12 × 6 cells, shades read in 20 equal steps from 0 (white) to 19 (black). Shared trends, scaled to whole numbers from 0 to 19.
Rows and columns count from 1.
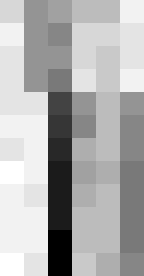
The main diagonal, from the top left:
3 8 8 2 5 9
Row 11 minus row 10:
0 0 2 0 0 0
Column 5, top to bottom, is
5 3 4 4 5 5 5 6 5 5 5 6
